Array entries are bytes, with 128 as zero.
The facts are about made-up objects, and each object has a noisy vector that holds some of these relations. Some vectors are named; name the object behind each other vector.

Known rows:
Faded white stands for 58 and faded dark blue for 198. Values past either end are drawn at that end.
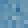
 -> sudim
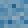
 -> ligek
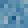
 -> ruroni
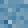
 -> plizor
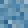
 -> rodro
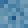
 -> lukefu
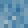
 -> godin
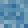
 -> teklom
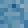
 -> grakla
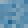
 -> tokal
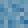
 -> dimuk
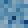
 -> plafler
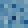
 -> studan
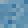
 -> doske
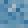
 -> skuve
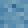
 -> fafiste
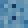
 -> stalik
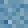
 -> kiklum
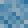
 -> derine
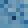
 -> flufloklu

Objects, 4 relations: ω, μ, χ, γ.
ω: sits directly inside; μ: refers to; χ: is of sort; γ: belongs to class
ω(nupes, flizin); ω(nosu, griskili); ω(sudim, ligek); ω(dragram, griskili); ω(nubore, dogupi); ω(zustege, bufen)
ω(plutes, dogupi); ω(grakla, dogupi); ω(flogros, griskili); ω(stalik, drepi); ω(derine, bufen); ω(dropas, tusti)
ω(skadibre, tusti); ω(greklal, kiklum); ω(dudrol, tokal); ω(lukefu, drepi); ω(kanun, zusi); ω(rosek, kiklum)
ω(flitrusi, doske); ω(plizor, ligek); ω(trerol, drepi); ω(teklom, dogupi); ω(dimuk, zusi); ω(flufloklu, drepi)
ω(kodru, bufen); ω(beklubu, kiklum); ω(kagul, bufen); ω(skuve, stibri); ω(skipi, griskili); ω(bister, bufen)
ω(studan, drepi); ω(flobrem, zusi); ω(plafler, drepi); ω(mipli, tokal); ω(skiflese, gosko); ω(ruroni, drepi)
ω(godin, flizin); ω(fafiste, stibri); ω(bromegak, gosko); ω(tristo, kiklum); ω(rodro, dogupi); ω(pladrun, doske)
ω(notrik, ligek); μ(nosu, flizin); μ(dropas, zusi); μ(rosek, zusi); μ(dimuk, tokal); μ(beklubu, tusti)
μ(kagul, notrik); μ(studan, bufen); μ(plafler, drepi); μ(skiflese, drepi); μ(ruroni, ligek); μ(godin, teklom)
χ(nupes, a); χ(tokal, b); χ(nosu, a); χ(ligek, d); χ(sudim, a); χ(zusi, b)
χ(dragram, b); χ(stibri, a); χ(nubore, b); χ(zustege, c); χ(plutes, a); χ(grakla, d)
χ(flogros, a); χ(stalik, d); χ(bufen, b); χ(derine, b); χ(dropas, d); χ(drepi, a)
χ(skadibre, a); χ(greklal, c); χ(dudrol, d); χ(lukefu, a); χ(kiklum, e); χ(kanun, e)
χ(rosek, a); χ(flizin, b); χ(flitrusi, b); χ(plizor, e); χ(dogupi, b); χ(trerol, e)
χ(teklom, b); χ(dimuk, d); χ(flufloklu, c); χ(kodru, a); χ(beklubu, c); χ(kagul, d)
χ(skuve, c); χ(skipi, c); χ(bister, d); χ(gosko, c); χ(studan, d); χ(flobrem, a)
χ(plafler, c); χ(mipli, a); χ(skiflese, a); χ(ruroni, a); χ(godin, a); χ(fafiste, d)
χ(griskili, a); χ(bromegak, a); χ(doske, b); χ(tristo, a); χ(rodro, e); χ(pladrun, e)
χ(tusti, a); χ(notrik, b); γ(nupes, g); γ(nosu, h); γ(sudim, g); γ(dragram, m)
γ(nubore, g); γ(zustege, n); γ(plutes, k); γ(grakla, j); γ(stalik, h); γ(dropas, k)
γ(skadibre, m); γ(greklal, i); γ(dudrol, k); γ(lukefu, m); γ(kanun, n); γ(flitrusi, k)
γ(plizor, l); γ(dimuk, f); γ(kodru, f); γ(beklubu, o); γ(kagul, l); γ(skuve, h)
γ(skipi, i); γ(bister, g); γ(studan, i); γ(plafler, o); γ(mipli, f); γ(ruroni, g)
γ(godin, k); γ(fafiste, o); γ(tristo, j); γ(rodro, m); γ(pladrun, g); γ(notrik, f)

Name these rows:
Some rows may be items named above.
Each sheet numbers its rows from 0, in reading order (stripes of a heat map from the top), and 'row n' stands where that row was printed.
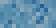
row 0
dogupi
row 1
drepi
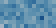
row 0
teklom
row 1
lukefu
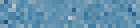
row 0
zustege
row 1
notrik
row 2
griskili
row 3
nubore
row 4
plutes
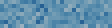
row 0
bister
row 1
drepi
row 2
gosko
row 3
nubore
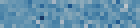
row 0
flitrusi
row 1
trerol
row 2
dropas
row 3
teklom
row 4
zustege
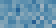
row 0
skiflese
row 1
kodru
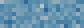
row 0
bufen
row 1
nosu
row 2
kagul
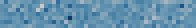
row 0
gosko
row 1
beklubu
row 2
trerol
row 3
dragram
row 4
dogupi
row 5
rosek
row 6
zusi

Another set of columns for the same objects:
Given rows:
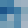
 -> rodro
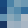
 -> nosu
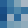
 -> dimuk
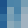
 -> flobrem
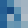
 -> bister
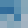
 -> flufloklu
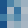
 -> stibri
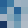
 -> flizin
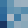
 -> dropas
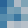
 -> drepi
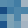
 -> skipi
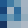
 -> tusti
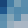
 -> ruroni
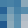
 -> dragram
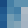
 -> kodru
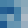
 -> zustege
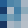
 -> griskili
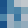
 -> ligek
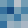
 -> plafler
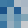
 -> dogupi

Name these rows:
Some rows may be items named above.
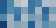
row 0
ligek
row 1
kiklum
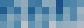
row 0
nubore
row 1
nubore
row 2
lukefu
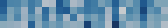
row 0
lukefu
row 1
kiklum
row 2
studan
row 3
derine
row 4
rosek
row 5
plutes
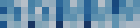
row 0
gosko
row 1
zusi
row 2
skiflese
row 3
skiflese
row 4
ruroni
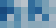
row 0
grakla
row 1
stalik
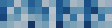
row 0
godin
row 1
bufen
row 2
kagul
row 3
kagul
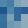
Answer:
beklubu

